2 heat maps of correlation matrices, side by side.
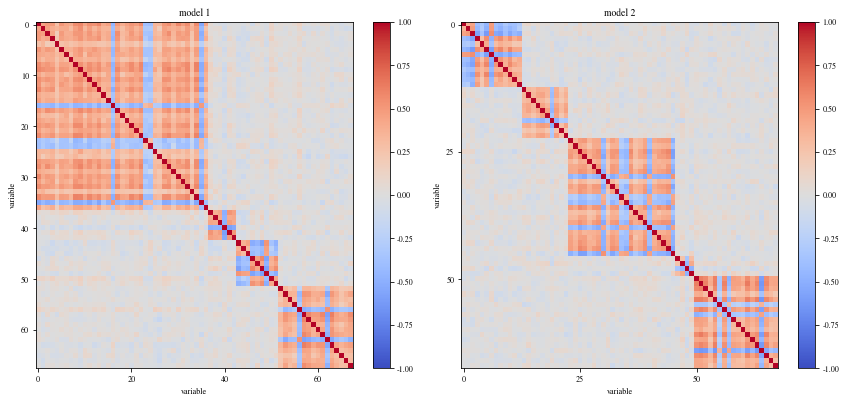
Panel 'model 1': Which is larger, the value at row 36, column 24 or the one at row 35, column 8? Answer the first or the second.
the first
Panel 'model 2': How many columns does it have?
68
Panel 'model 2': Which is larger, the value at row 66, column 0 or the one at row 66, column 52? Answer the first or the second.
the second
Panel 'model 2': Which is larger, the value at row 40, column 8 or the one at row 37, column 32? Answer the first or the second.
the second
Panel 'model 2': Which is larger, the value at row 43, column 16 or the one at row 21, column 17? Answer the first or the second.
the second
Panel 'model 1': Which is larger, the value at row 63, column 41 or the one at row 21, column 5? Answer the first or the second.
the second
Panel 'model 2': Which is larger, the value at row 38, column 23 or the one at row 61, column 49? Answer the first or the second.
the first
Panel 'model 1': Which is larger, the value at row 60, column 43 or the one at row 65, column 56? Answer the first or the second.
the first
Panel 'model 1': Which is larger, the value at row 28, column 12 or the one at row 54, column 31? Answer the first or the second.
the first
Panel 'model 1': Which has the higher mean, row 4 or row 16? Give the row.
4
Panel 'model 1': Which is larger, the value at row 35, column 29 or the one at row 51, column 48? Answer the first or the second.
the second
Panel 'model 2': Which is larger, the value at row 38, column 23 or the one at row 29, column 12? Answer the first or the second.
the first
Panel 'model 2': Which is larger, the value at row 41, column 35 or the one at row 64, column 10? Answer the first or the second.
the second
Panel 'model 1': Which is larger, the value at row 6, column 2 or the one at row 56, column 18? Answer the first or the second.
the first
